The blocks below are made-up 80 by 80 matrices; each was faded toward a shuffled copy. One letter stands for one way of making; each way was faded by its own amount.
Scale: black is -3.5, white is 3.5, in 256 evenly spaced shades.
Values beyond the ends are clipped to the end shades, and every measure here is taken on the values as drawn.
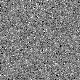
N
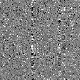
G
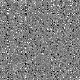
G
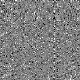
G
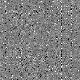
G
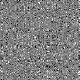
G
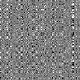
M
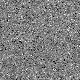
N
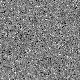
N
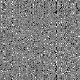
G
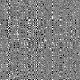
M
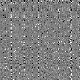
M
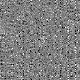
G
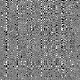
M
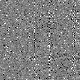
G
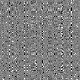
M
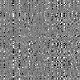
M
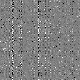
M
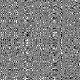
M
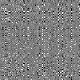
M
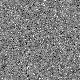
N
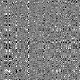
M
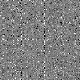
G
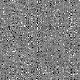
G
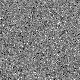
N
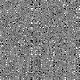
G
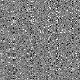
G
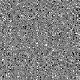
G
